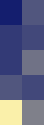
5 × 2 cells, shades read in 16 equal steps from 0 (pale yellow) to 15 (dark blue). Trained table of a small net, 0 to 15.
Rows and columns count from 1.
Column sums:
52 52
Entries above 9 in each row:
2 2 1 2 0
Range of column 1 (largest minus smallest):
15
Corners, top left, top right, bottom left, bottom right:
15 11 0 8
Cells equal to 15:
1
